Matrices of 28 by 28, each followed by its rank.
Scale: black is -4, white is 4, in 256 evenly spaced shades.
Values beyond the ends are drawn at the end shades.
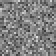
full rank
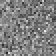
full rank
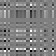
one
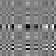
one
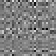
three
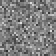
full rank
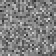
full rank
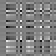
one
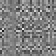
three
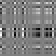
one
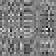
three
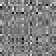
three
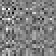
three
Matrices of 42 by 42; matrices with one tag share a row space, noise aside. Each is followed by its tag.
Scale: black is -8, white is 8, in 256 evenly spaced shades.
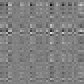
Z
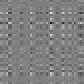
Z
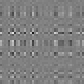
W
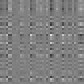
Z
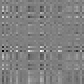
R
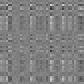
Z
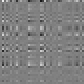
R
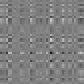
Z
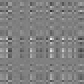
Z
